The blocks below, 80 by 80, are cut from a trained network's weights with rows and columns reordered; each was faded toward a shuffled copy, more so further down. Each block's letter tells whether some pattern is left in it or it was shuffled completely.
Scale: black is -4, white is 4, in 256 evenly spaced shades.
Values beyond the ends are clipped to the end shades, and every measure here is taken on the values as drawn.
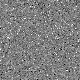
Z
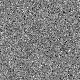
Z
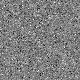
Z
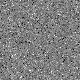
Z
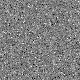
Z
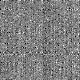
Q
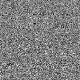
Q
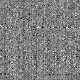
Q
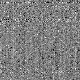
Q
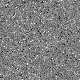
Z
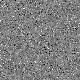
Z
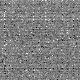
Q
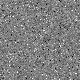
Z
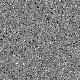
Z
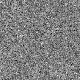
Q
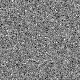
Z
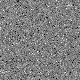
Z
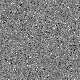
Z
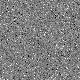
Z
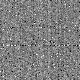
Q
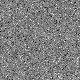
Z
